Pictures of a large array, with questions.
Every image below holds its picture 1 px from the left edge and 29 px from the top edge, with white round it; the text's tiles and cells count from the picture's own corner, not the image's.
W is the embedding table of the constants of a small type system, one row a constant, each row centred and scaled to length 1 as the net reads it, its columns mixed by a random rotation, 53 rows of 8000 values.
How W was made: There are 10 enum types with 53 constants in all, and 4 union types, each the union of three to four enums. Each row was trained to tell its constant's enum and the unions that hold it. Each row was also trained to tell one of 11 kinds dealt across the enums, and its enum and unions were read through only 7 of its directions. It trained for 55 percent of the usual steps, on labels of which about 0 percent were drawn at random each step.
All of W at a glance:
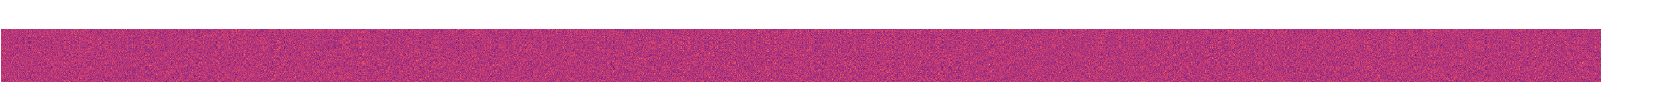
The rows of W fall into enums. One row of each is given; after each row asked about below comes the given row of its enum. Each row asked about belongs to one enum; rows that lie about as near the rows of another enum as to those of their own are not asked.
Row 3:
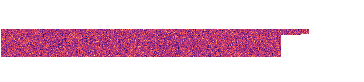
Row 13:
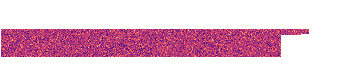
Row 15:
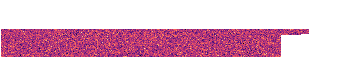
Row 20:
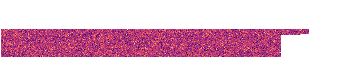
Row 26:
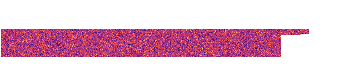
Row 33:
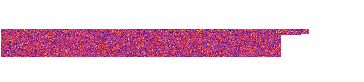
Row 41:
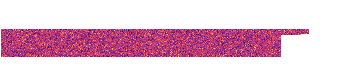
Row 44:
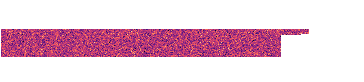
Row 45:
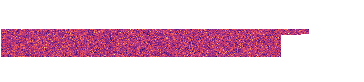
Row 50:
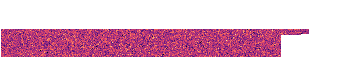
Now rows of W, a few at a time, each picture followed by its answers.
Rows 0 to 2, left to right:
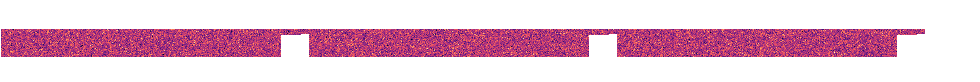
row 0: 50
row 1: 41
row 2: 41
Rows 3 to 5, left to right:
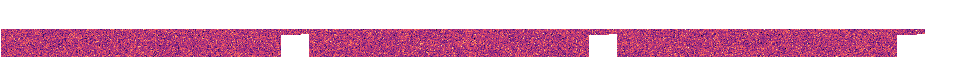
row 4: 41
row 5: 20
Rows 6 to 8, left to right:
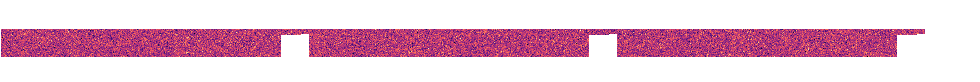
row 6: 45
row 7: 50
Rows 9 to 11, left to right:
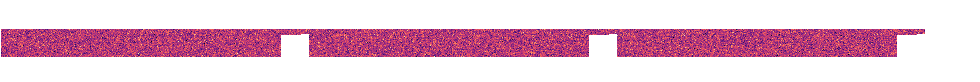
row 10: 15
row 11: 20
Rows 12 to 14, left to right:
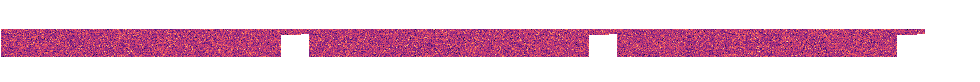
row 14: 13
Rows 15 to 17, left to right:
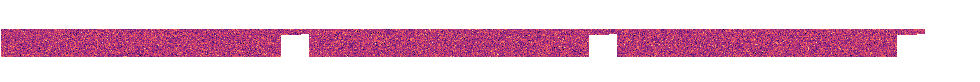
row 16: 50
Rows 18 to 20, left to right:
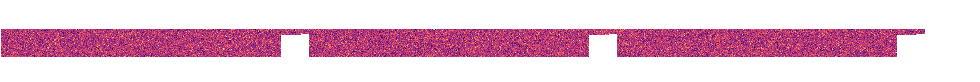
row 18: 44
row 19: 13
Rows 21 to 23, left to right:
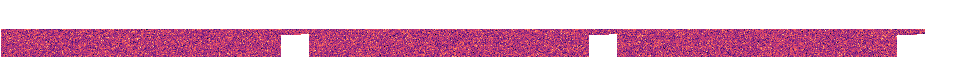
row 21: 33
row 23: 41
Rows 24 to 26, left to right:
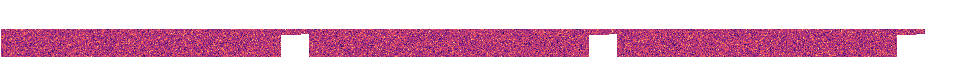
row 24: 45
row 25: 26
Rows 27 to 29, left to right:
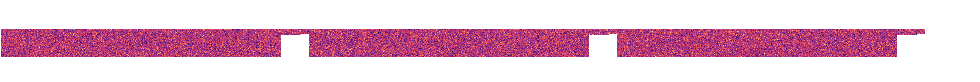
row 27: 20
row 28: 44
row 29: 15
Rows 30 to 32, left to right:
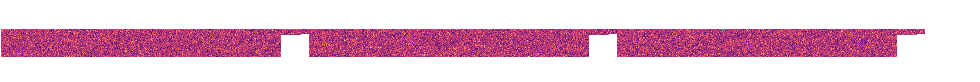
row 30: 50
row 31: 20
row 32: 26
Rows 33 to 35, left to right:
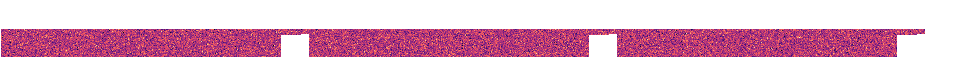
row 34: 33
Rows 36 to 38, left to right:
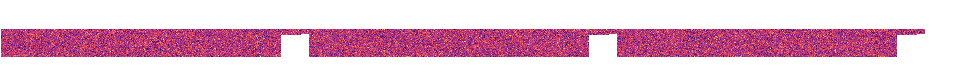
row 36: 15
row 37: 13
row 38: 13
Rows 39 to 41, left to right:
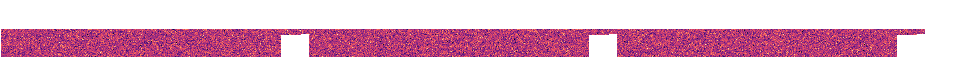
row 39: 20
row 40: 13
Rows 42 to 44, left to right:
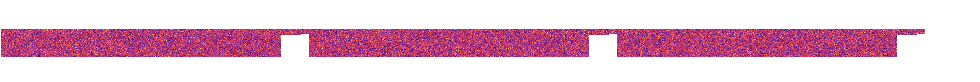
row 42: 41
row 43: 26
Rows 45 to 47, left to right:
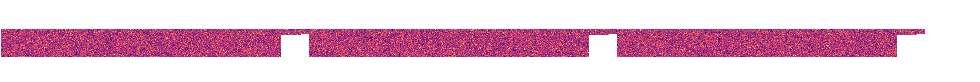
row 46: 20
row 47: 33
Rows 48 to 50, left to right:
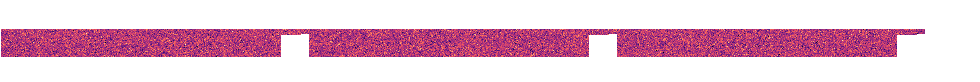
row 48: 45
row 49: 41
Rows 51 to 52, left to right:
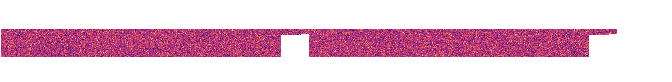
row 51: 15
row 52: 13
